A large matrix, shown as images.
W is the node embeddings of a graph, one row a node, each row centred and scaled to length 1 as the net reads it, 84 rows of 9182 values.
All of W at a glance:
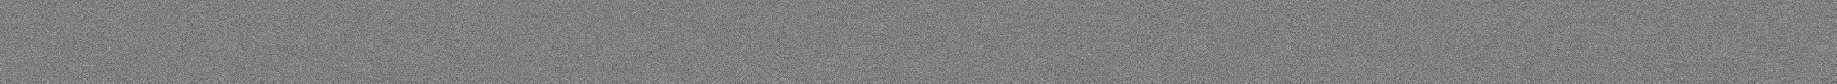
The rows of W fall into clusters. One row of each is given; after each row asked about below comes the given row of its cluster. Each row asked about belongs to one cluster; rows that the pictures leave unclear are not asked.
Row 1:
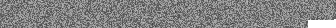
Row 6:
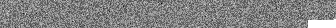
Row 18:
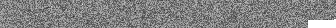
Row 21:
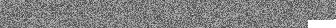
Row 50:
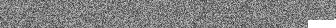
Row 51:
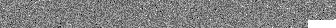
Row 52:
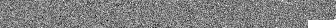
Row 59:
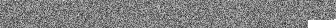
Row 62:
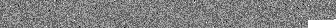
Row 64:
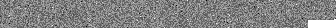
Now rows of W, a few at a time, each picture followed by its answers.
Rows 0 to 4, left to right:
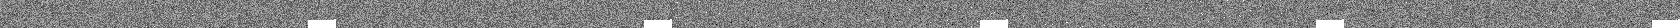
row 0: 21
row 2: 62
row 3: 62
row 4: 18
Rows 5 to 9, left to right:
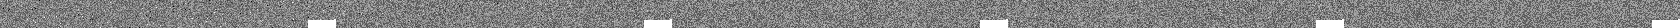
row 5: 51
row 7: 59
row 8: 50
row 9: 64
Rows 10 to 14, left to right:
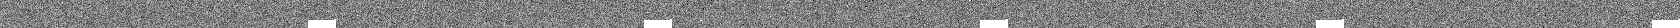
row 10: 18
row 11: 51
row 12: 21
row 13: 52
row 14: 51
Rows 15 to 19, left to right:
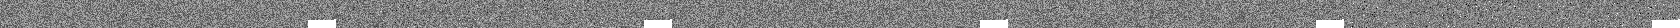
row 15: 1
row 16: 1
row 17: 1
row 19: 6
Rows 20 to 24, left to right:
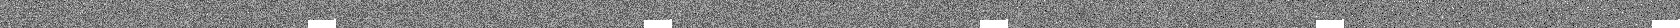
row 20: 50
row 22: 6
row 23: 64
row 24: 1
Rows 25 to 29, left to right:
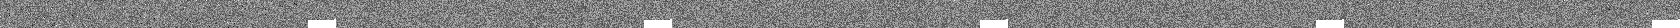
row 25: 64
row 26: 50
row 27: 52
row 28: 1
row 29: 62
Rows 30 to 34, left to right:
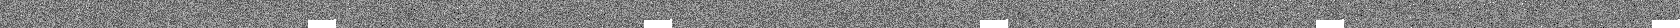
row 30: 51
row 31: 64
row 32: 52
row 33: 52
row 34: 21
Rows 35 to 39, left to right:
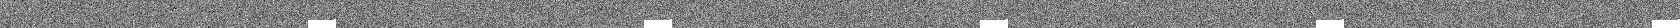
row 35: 6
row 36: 62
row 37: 52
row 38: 62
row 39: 21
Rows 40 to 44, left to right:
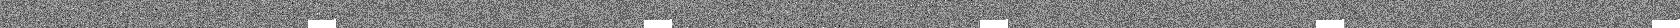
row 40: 59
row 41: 21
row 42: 6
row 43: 1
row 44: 52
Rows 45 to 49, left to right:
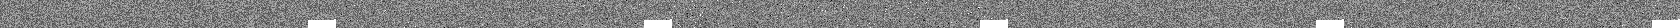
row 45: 62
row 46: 62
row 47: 6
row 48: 62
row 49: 6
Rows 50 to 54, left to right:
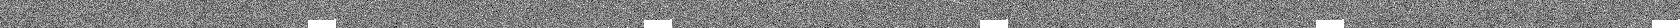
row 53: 62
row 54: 18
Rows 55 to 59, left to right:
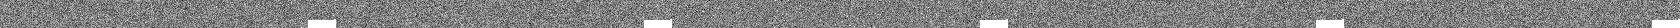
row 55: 21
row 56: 50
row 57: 51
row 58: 6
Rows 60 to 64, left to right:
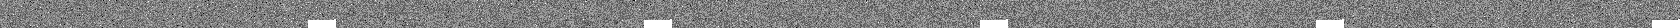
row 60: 51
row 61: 21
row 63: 59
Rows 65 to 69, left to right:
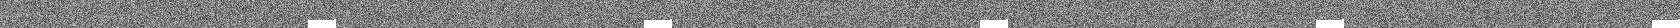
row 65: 50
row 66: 64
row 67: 6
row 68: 59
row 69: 18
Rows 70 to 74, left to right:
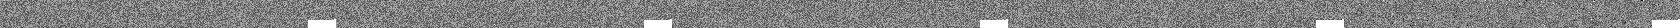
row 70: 59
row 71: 52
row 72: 51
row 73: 64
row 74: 21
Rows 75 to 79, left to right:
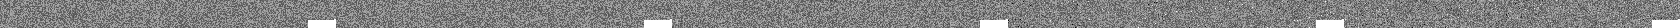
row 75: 64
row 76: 62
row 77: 6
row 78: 21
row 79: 21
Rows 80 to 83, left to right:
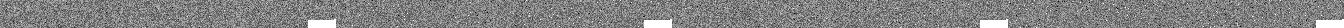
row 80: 59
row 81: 64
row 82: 64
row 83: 1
